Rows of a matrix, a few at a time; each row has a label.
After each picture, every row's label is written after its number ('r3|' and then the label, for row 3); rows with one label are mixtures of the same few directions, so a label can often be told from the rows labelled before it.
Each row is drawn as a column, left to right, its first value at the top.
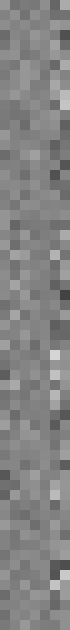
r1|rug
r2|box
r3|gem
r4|rug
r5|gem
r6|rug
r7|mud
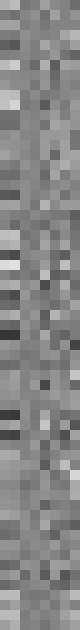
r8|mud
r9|mud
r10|mud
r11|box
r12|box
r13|gem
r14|mud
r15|rug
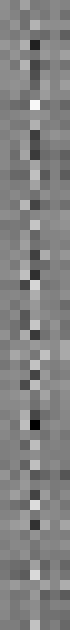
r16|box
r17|rug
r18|box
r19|box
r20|rug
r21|rug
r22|rug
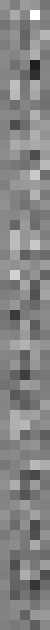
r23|box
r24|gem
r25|rug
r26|gem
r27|mud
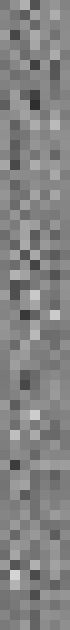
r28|mud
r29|mud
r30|box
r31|mud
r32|mud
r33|gem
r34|mud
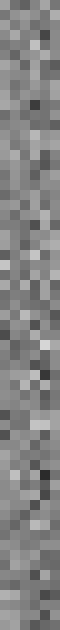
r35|mud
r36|rug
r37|box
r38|box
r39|rug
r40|gem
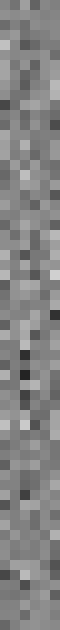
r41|box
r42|mud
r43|rug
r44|box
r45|mud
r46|gem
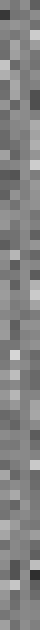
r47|gem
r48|rug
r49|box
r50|mud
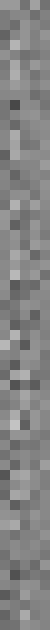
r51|rug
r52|box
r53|rug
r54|box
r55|mud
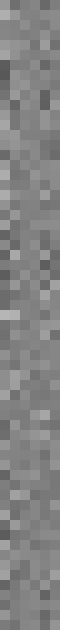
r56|gem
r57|box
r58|rug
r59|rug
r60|mud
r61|box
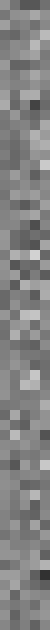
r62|mud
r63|mud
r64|box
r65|box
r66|mud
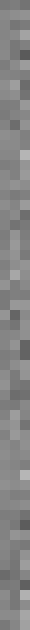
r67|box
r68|gem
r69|rug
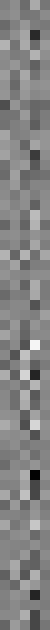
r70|box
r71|rug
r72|rug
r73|rug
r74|box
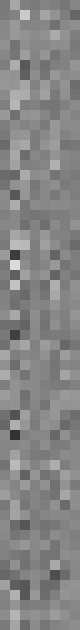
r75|rug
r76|mud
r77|gem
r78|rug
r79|gem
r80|mud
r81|rug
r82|gem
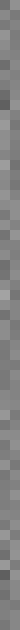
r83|mud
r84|mud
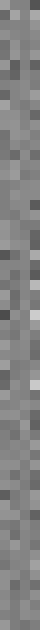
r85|box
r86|gem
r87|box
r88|box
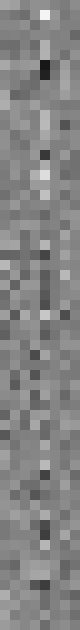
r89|mud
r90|box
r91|gem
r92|rug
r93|gem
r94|gem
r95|gem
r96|rug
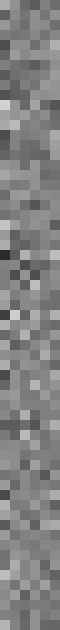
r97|box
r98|gem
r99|mud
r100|box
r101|rug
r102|box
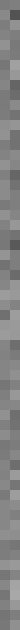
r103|mud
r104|gem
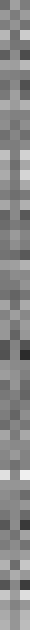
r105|rug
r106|mud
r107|rug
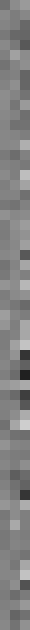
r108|box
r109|rug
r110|rug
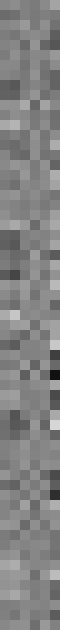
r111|gem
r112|gem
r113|box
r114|box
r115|box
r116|rug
